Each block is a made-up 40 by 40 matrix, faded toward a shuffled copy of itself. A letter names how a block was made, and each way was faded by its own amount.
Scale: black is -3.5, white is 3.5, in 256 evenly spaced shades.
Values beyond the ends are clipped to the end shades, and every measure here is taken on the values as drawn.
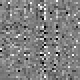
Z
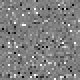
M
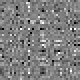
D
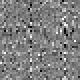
Z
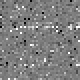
M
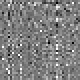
Z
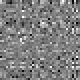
D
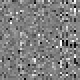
Z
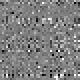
D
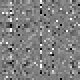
Z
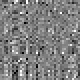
D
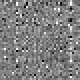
Z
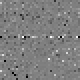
M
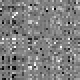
D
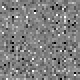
M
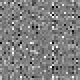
Z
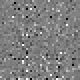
M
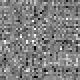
Z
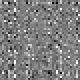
Z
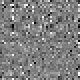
Z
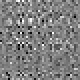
D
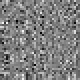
Z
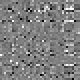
D
